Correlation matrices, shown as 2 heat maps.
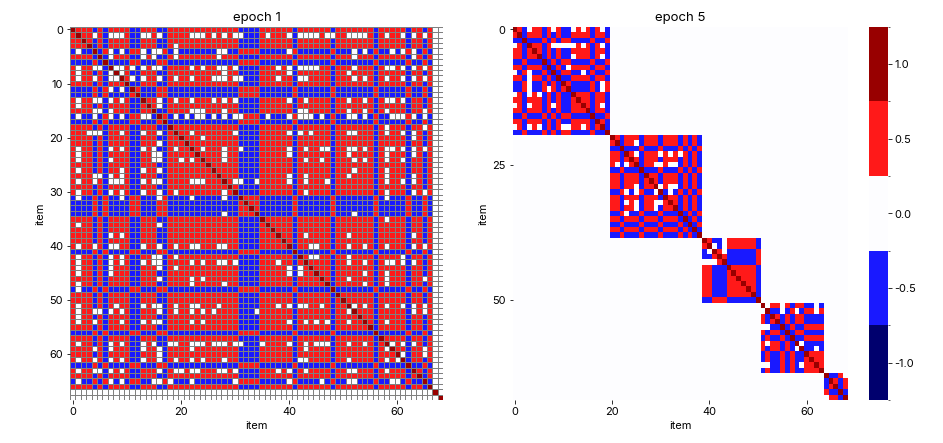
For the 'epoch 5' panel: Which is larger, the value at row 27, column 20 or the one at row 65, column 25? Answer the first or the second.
the first
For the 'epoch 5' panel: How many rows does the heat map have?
69
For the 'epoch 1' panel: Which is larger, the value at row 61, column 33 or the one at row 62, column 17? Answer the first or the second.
the second
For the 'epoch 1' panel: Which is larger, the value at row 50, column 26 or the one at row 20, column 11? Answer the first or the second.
the first
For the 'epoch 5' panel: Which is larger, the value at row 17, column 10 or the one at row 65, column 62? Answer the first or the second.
the second
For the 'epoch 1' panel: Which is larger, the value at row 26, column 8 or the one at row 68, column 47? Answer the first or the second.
the first
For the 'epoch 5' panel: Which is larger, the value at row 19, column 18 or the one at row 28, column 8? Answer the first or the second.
the second
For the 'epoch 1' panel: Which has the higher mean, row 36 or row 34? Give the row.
36
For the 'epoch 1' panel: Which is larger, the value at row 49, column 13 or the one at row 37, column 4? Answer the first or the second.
the first
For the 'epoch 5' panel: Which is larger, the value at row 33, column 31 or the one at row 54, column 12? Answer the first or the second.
the first
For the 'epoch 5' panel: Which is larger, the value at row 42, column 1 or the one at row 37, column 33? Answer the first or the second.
the second
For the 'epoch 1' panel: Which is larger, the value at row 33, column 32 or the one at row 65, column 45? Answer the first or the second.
the first
